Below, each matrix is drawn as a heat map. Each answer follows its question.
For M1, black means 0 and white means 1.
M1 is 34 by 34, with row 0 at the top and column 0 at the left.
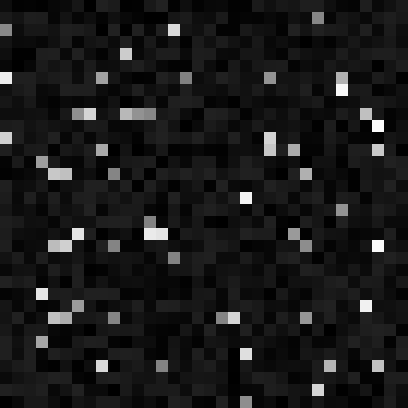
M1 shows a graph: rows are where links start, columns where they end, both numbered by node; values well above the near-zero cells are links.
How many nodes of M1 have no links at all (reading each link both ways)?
1
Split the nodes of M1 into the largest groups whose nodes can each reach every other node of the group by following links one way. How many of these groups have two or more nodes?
0
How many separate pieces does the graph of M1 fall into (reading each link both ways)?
2
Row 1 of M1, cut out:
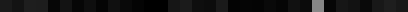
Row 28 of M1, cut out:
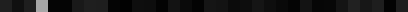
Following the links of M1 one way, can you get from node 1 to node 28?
yes
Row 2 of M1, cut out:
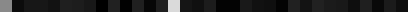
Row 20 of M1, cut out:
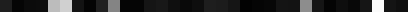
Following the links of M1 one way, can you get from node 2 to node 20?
no
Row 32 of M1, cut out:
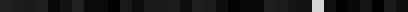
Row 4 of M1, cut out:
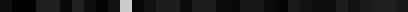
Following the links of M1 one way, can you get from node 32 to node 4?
yes
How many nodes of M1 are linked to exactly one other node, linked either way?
9
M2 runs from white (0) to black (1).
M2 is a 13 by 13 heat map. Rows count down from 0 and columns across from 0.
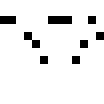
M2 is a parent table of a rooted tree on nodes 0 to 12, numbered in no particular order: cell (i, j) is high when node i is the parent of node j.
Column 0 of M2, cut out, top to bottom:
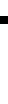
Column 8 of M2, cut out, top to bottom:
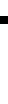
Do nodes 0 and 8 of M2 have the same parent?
yes
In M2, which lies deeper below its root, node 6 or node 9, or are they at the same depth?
node 9
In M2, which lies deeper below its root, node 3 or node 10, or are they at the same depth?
node 3
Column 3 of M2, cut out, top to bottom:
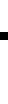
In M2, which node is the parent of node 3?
4
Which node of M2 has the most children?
2
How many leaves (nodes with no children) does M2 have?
9
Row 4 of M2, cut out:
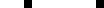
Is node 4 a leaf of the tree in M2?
no
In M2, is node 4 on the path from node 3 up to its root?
yes
